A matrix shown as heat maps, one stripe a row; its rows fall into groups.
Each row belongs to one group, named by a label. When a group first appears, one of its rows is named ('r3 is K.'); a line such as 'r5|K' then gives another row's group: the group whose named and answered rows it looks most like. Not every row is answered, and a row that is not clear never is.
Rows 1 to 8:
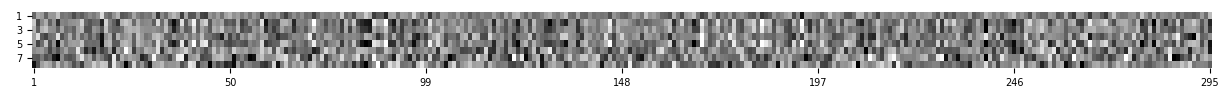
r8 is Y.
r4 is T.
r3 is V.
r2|V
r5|V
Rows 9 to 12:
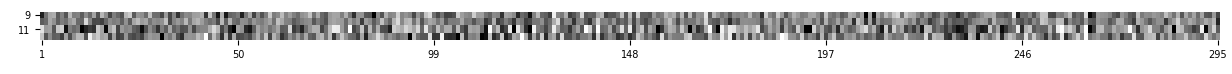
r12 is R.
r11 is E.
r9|Y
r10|Y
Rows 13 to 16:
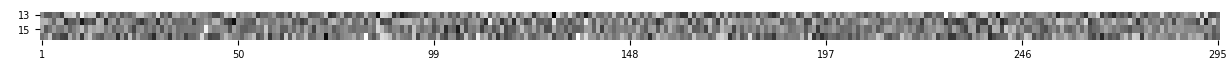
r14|E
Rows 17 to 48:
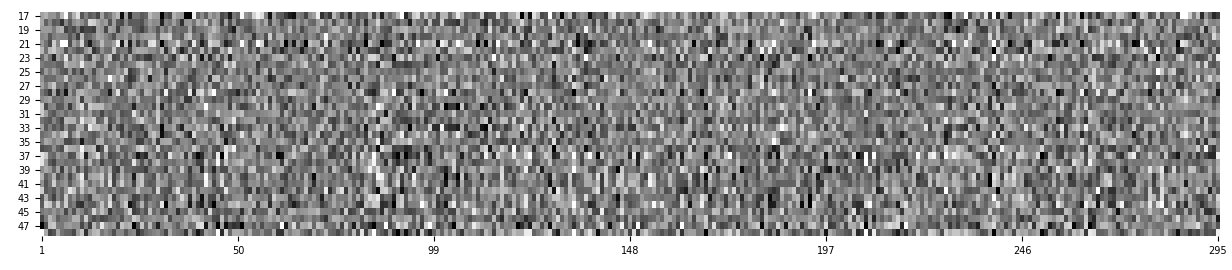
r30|R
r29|T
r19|E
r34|T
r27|V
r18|R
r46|Y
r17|T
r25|V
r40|R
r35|E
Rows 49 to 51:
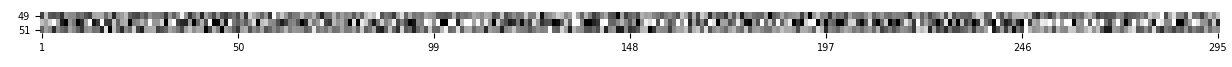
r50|V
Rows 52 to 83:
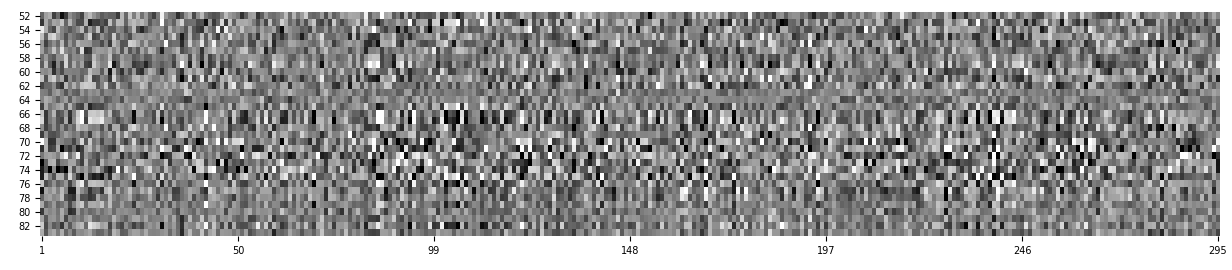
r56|V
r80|E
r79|R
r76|R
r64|T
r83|V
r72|T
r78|E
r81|V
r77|E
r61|V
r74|V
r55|V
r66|R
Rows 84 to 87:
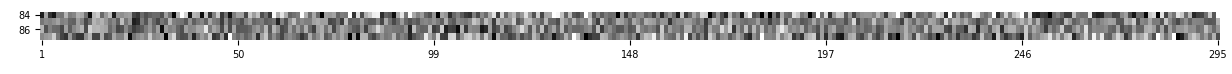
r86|R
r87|V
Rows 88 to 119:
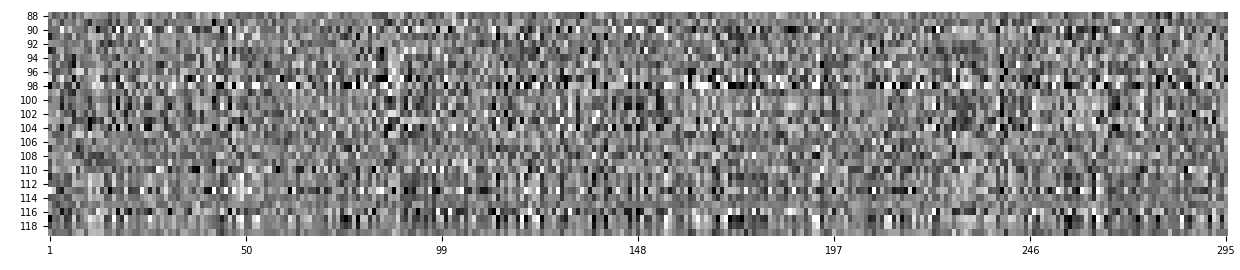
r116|R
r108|E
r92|Y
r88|V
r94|V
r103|E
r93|Y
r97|V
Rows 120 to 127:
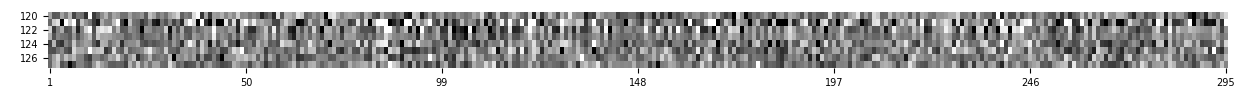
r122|R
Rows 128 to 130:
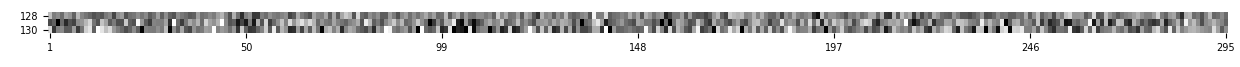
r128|E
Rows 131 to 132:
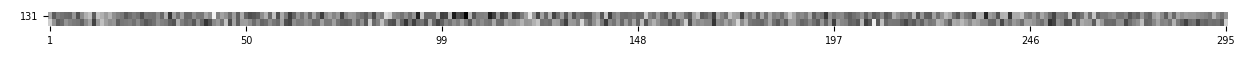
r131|R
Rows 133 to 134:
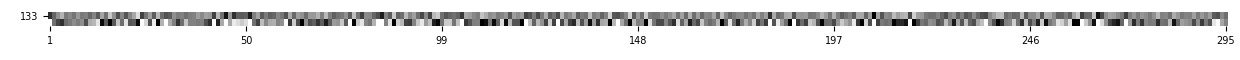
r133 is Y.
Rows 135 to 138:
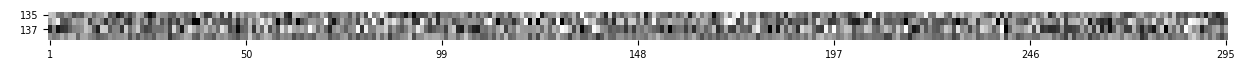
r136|T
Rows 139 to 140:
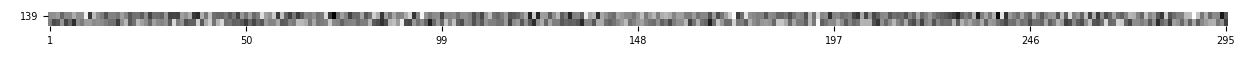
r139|T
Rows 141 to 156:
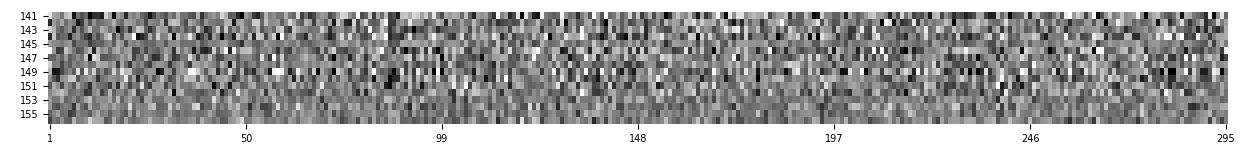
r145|E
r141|E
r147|T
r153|R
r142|E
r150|T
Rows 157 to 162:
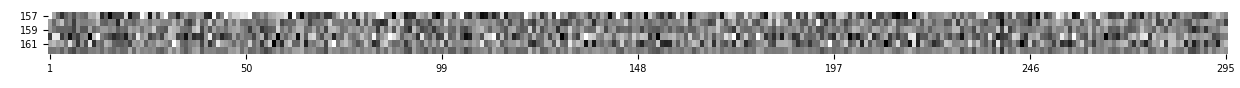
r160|T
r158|V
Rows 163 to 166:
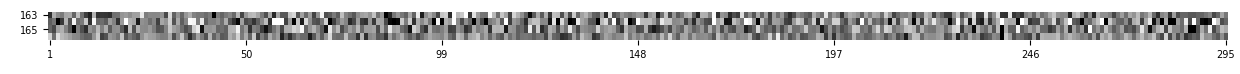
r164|T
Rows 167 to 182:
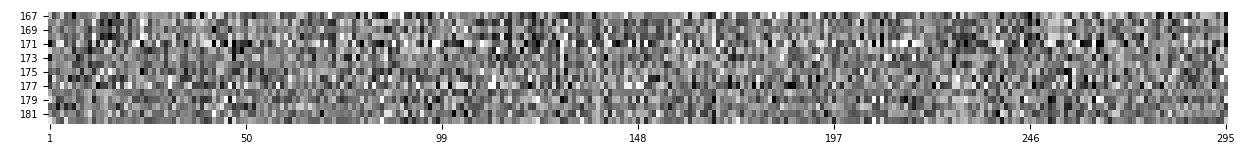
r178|R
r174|E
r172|E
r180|V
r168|Y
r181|R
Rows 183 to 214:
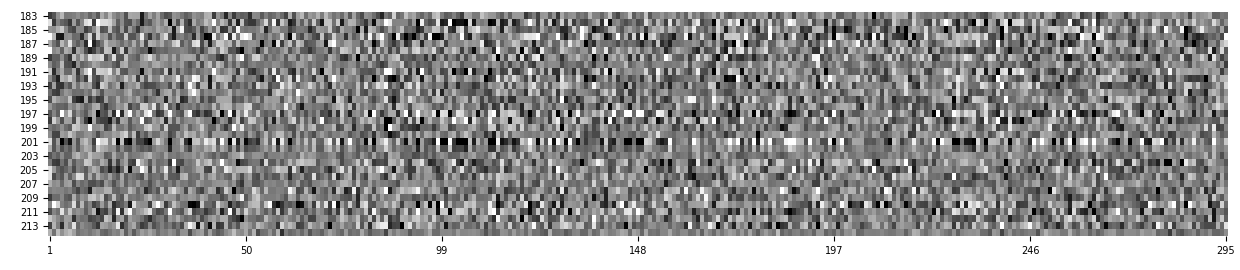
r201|R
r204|V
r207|E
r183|Y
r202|R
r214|V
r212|E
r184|R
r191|R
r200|T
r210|T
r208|E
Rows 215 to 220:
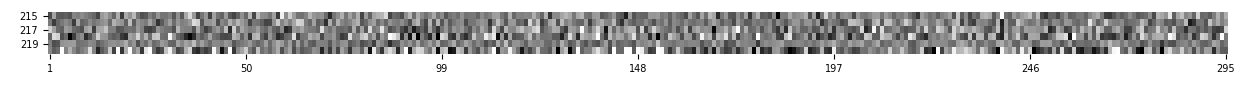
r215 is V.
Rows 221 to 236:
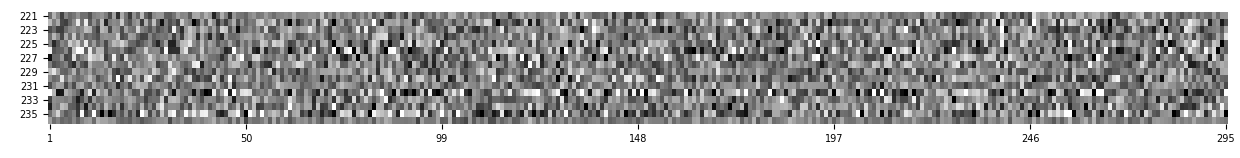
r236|R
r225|T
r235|Y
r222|T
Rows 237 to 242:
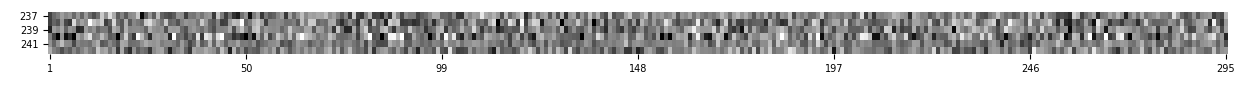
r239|E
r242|R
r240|V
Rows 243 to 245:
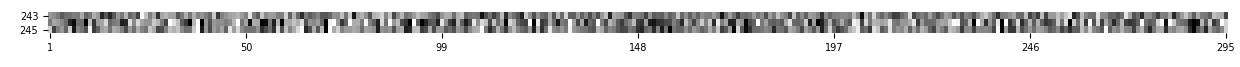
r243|Y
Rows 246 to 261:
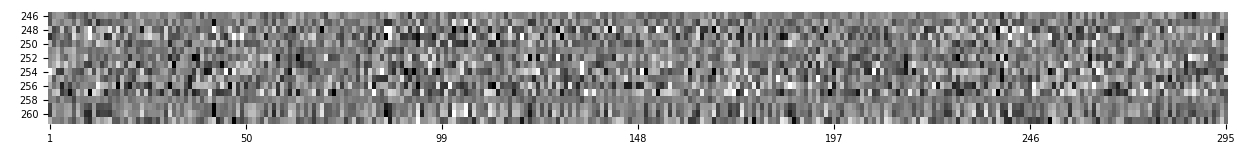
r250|R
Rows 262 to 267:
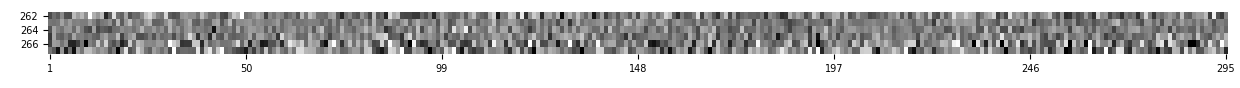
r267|V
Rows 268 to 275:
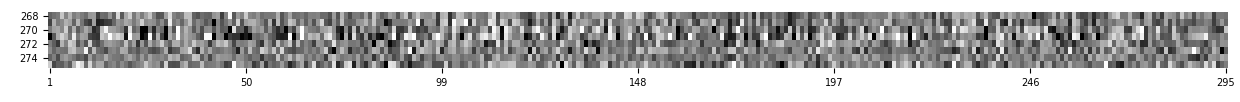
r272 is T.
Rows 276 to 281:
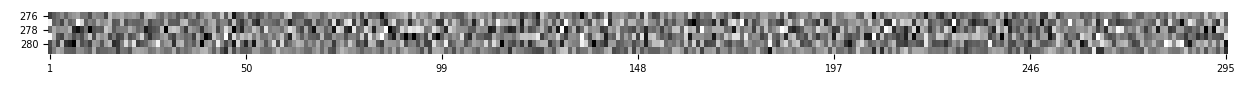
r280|V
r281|Y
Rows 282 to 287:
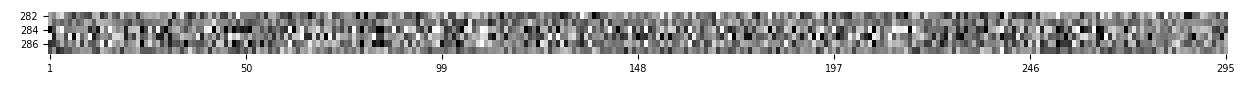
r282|V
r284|Y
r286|Y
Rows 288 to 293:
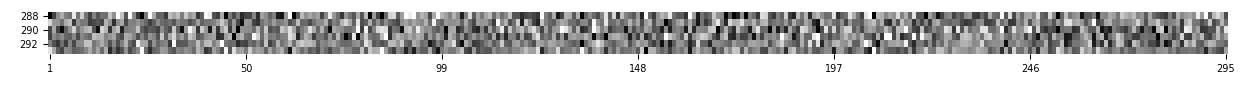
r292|V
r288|Y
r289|E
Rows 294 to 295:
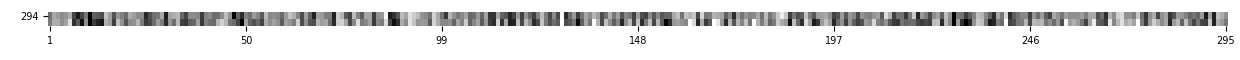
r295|E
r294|E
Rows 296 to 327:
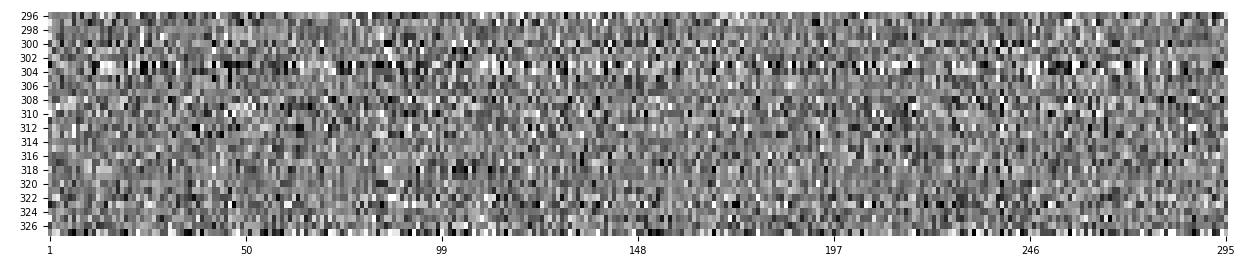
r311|E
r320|V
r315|T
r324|V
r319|R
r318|R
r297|E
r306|R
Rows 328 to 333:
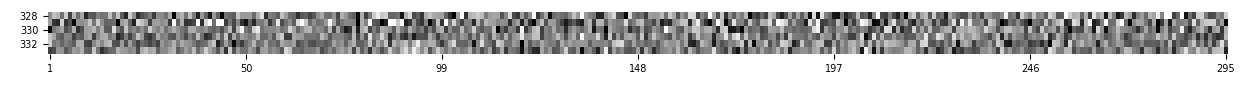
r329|V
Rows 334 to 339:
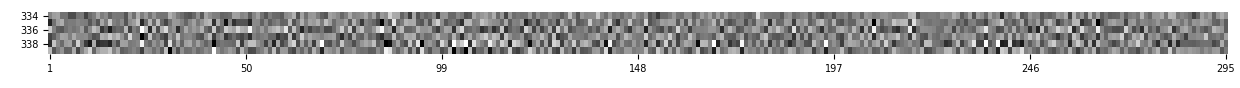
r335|Y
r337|Y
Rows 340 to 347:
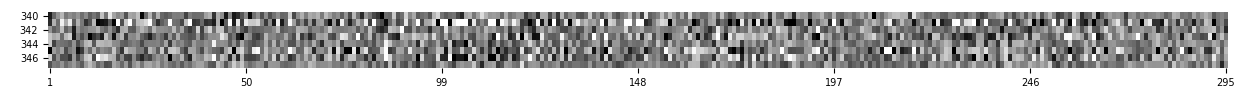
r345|E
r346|R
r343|E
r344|R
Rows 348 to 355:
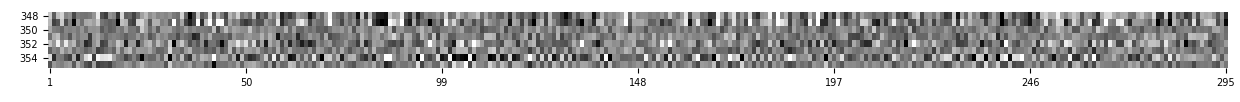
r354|R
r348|V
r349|V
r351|T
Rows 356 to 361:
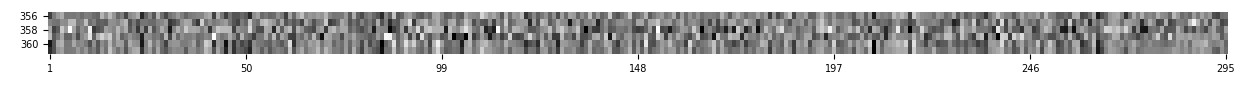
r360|Y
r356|Y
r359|R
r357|T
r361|Y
